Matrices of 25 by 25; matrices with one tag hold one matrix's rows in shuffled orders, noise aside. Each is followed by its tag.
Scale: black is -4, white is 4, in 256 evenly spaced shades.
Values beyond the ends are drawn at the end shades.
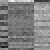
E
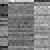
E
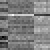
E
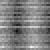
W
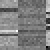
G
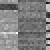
G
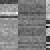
G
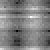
W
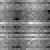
W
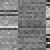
G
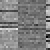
G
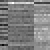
E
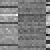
G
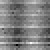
W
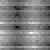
W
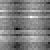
W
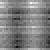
W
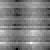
W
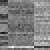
E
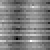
W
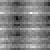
W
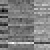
E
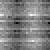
W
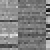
G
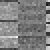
G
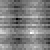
W
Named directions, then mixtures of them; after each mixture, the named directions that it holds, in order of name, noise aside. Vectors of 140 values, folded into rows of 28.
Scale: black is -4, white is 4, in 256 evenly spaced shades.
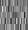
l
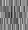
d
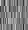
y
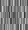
d, l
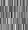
d, y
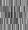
d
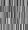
d, l, y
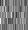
d, l, y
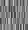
d, l, y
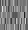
l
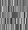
l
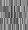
d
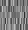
l, y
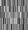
d, y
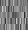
l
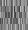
d
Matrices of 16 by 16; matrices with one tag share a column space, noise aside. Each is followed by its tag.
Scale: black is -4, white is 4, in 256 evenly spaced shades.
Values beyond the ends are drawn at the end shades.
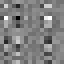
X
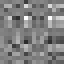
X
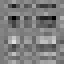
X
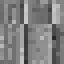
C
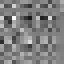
X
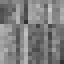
C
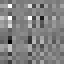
X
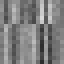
C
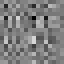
X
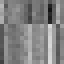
C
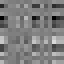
X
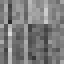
C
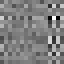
X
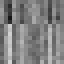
C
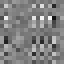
X
